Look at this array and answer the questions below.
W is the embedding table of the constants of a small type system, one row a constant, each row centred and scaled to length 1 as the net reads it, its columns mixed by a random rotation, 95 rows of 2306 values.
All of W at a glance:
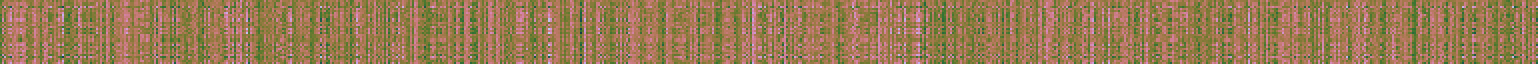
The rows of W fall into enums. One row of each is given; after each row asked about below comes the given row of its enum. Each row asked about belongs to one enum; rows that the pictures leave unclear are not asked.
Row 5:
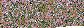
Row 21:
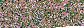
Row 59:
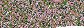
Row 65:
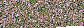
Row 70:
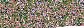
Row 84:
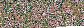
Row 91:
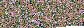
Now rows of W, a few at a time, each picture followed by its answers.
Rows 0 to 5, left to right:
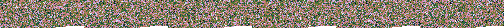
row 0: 21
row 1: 91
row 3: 70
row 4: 91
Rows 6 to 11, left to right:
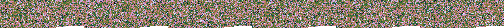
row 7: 5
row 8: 91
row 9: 70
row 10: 70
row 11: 84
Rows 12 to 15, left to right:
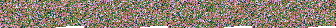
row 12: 21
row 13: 65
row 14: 5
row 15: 65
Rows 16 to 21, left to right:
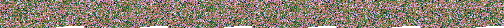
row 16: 70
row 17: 5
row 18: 5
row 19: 5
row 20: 21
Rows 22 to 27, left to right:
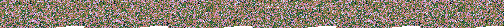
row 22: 91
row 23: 91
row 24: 5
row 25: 21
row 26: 91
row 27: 5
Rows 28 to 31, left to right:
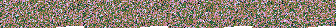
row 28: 65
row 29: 65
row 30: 5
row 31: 91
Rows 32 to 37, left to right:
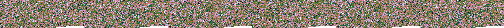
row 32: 65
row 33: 21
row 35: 70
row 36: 5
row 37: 21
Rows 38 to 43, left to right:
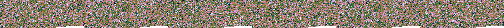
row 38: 65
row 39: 5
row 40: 84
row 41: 70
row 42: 5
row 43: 91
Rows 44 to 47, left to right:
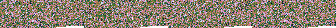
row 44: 91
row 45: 70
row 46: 65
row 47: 91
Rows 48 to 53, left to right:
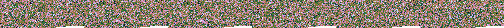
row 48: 5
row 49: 91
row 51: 70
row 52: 65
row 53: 21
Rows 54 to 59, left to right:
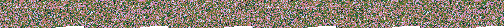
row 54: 21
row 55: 59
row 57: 21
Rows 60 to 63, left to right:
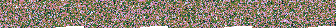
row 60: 21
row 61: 59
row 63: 91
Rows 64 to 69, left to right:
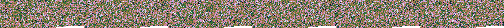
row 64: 70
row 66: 5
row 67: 65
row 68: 65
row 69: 91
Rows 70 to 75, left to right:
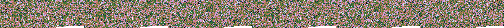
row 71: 70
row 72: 5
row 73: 70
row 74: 5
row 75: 65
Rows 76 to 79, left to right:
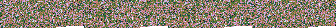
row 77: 70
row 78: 70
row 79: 65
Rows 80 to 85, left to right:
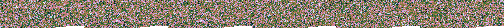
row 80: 21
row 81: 91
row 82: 91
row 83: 65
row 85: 70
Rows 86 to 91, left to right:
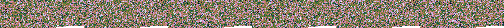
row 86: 70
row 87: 65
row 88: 91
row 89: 70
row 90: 65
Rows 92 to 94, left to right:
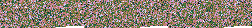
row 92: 21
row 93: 65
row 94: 5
